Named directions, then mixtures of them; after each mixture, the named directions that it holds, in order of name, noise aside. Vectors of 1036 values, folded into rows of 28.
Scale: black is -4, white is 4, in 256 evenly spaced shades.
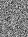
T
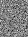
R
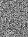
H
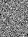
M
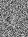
M, T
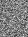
M, R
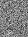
H, T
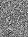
H, T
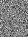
M, R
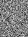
M, T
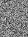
H, M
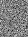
R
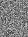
H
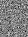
R, T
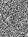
M, T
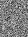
T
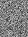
H, T
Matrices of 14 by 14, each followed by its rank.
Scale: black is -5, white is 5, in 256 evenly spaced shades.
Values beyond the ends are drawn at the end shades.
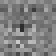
three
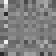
two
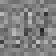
three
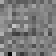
three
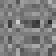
two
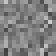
three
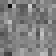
three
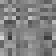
two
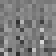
three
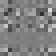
two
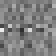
three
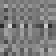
two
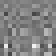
two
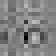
two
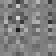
two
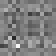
three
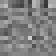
three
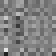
two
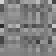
two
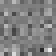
two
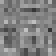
three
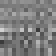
two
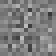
three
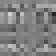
two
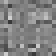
three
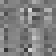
two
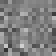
three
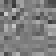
three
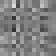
two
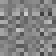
three
